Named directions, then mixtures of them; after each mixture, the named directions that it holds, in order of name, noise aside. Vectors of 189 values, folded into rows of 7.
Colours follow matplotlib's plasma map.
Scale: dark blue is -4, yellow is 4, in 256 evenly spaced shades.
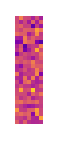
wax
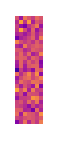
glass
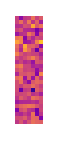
wax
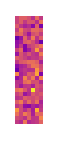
glass, wax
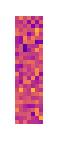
wax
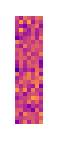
glass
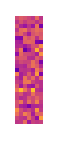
glass, wax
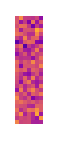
glass, wax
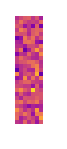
glass, wax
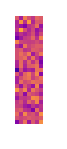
glass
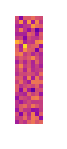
glass, wax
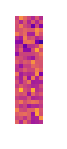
wax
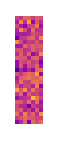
glass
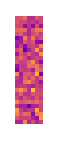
glass, wax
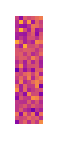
glass, wax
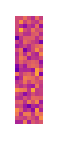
glass, wax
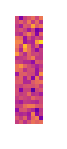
wax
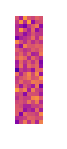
glass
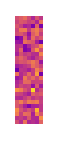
glass, wax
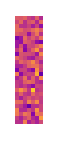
glass, wax
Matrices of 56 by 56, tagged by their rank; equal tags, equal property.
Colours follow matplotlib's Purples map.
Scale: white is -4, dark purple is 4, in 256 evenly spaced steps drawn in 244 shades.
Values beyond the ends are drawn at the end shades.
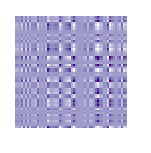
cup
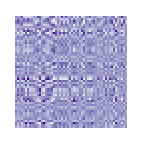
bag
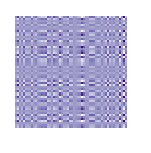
cup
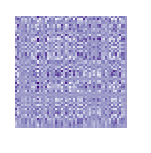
bag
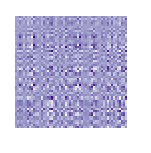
bag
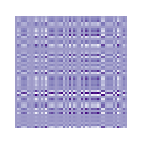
cup
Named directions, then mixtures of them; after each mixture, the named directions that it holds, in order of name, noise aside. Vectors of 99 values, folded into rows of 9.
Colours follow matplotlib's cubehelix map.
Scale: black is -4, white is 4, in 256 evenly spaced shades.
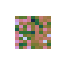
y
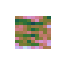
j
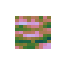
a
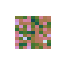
y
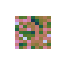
y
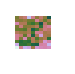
a, j, y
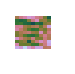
j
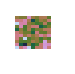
a, j, y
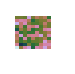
a, j, y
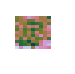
a, j, y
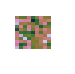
y
